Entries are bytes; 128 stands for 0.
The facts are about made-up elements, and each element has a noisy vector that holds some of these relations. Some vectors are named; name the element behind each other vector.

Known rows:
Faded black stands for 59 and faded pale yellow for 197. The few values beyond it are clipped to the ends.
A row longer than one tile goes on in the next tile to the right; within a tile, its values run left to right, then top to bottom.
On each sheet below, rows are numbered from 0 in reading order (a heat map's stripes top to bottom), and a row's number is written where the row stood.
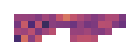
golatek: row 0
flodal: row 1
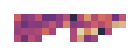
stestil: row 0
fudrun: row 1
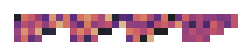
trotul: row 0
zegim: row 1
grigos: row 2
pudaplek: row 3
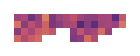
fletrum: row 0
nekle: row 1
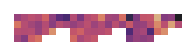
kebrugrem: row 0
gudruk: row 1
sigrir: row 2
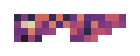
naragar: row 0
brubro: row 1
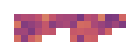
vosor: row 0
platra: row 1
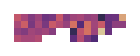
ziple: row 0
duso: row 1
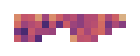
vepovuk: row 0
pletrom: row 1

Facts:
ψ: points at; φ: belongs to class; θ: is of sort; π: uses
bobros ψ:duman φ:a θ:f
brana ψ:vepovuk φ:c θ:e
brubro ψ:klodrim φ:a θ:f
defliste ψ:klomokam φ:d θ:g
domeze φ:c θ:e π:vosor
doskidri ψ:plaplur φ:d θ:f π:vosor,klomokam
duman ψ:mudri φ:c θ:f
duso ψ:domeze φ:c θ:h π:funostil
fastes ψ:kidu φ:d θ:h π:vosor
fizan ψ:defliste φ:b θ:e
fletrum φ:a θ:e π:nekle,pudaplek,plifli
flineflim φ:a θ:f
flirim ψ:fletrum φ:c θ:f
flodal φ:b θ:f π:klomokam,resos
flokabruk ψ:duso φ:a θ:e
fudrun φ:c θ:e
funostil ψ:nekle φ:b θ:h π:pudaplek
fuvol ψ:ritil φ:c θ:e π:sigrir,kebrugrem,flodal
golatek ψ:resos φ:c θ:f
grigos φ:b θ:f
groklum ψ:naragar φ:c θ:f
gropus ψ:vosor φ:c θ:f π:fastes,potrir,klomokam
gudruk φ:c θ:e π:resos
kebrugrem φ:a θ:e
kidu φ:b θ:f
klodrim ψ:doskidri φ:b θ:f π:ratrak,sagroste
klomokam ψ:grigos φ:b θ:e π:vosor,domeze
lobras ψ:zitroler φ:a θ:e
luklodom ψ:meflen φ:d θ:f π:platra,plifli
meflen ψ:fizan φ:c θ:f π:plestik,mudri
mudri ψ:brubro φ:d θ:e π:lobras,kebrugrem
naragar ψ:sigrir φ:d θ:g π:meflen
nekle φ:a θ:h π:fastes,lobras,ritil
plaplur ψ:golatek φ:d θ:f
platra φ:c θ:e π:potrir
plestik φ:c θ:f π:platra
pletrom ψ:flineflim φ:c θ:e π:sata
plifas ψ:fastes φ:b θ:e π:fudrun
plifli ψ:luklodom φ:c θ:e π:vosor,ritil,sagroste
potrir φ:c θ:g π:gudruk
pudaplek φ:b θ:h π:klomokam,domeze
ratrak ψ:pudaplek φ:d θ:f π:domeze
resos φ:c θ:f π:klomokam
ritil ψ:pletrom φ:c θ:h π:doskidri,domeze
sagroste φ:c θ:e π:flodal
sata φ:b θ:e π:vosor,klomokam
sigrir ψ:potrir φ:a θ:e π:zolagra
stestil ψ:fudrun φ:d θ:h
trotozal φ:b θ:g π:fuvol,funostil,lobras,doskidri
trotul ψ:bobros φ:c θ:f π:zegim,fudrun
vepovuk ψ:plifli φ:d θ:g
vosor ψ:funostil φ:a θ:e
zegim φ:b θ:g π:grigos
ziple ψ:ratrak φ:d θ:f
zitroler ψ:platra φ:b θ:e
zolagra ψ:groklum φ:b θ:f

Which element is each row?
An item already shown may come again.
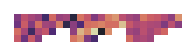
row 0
duman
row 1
plifas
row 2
brana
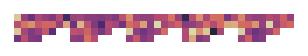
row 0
defliste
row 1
plestik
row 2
fizan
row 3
fudrun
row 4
fizan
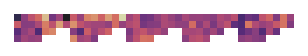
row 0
sigrir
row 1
plifli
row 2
flineflim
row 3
flirim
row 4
groklum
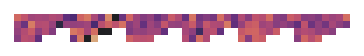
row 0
trotozal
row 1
grigos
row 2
ratrak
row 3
bobros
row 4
platra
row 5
resos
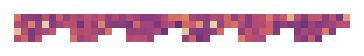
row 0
klomokam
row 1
zitroler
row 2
gropus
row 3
fizan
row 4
pletrom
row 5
ritil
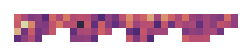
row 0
meflen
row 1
funostil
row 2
vepovuk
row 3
ratrak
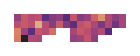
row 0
mudri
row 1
potrir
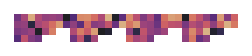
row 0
zolagra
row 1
zegim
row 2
luklodom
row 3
trotul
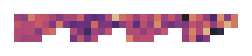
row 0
fuvol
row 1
klodrim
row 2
sata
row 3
trotul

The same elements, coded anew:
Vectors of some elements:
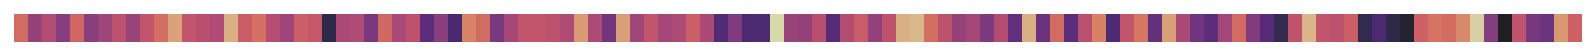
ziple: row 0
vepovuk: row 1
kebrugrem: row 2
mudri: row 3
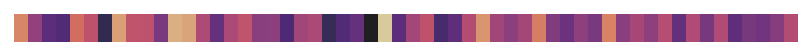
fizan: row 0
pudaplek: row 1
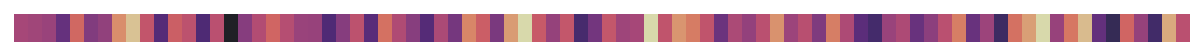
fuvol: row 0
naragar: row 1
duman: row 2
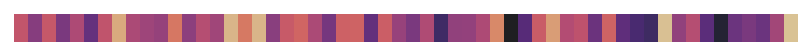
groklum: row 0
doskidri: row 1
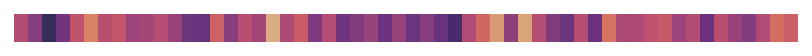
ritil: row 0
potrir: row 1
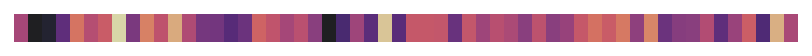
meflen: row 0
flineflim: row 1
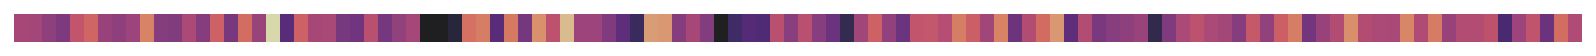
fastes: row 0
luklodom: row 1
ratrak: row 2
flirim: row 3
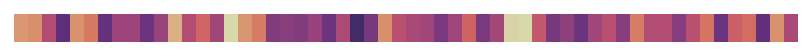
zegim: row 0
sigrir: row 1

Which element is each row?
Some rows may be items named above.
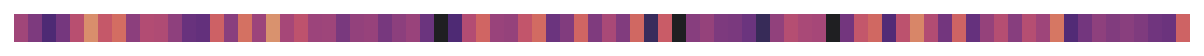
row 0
ritil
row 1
klomokam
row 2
sata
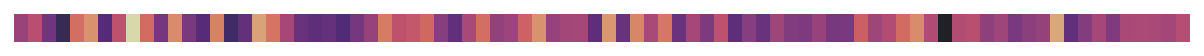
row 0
trotozal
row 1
funostil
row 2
platra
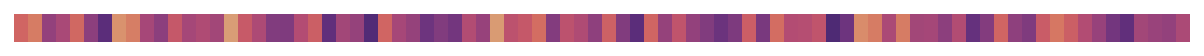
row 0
zitroler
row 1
plestik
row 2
duso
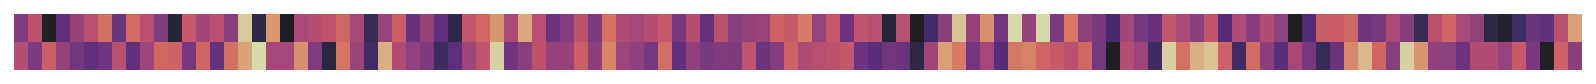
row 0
vosor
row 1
potrir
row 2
trotul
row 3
klodrim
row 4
bobros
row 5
resos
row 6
brubro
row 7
fudrun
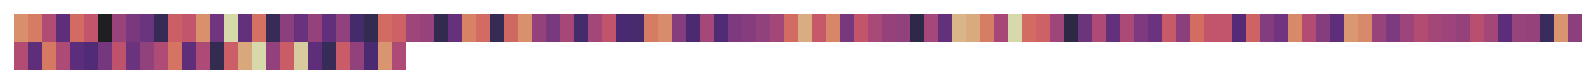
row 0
plifas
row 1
fletrum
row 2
grigos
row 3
brana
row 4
duman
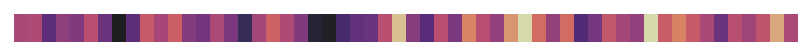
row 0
klodrim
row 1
naragar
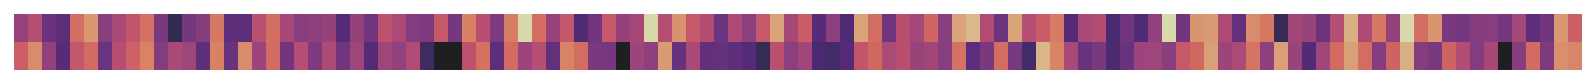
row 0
nekle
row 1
naragar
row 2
defliste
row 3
zegim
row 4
funostil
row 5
plifli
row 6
gropus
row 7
golatek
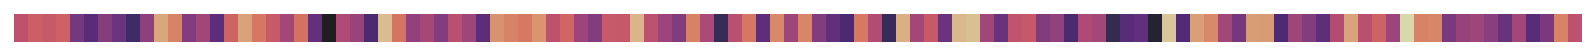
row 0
brubro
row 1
zolagra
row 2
fizan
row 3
zegim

